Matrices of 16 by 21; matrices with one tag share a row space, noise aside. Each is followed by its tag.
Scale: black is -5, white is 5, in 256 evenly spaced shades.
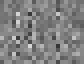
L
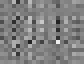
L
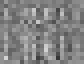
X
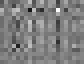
L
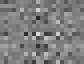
X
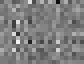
L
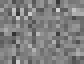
L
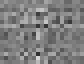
X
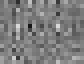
L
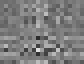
X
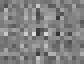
X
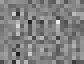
L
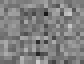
X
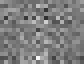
X
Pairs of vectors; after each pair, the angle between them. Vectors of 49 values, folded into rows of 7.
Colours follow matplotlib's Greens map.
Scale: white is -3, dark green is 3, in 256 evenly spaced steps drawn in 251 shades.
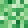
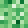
nearly parallel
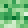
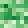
nearly parallel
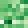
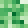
partly opposed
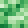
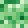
partly opposed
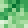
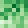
nearly parallel
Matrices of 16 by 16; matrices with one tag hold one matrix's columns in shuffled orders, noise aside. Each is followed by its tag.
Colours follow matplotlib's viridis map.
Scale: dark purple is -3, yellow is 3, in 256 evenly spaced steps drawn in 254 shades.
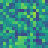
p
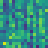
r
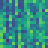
r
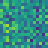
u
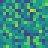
p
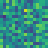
u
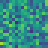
u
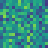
u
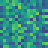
u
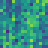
r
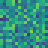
u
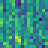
r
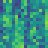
r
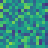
p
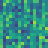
r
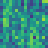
r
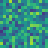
p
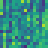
r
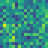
u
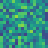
p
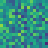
u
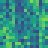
r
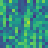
r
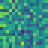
p
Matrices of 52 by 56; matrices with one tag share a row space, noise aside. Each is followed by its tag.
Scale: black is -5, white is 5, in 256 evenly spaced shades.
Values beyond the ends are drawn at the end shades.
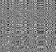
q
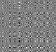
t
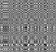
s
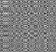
s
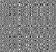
t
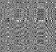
q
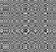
s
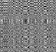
s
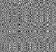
t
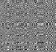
q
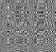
q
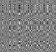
t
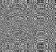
q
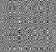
t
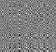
t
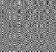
t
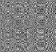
q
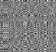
s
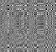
q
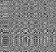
s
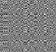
s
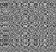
s
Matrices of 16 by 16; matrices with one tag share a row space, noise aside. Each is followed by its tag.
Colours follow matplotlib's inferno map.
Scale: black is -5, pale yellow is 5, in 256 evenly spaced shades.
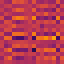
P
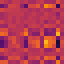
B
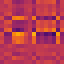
P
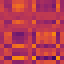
P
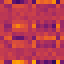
P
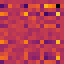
B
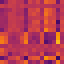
B
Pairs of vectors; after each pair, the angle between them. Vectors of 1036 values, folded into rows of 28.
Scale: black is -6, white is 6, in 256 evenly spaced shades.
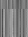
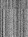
nearly parallel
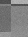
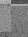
nearly opposite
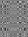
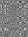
nearly opposite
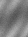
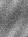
nearly parallel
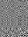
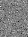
orthogonal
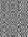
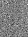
orthogonal
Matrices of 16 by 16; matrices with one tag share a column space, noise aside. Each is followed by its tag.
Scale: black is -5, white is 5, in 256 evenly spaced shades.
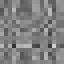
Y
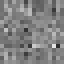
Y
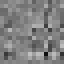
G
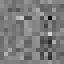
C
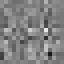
G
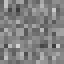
Y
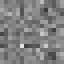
Y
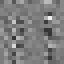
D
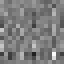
G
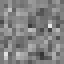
G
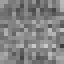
Y
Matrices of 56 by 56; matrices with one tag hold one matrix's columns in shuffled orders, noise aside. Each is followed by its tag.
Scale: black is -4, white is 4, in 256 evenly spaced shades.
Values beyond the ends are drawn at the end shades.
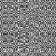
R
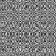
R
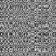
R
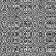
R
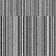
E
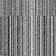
E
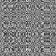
R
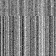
E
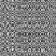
R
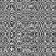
R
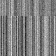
E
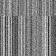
E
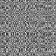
R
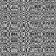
R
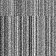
E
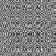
R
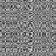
R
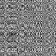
R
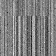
E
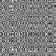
R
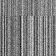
E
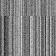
E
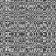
R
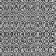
R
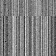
E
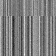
E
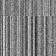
E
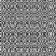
R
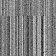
E
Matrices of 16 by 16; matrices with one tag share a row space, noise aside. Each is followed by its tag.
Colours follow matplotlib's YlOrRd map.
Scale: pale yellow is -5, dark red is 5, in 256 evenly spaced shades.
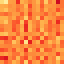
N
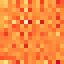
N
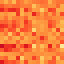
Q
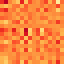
N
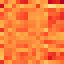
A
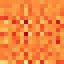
N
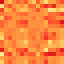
A
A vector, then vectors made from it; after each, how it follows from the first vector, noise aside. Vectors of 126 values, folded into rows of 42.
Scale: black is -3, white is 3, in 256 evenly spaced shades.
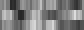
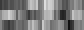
reversed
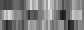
reversed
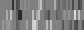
partly zeroed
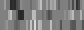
partly zeroed
